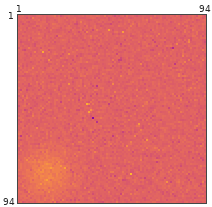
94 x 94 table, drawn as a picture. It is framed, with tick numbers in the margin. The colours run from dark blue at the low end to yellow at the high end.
The halves do not mirror each other. Overall the values sit about 60% of the way up the scale. The ninth with the highest average is the bottom left. A single bump stands in the bottom left.
